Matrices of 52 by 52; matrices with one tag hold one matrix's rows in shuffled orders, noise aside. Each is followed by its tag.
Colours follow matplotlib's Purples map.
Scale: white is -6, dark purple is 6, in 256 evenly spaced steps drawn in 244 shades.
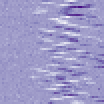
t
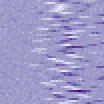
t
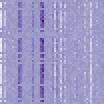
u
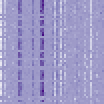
u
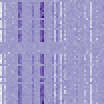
u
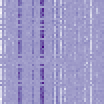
u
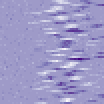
t
